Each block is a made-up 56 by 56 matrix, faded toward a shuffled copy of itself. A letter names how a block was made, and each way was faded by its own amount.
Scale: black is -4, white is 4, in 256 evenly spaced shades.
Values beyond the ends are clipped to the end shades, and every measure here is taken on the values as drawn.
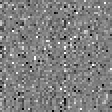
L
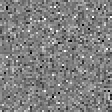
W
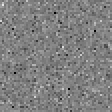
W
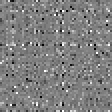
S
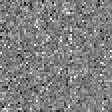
W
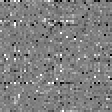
S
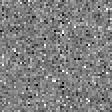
W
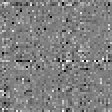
S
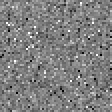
W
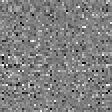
S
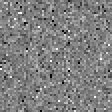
W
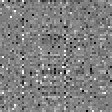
L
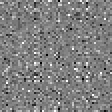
L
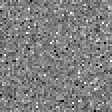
W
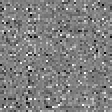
S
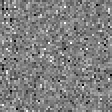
W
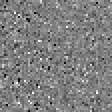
W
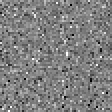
W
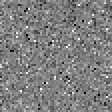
W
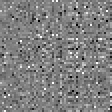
L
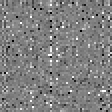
L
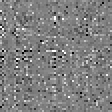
S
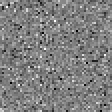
W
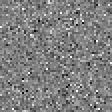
W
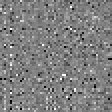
S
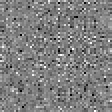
L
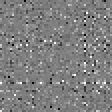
S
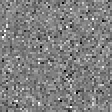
W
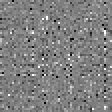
S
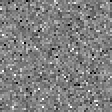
W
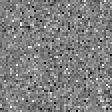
W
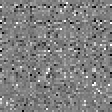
S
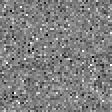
W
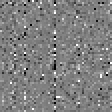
S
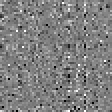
L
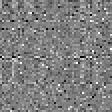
L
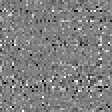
S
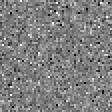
W
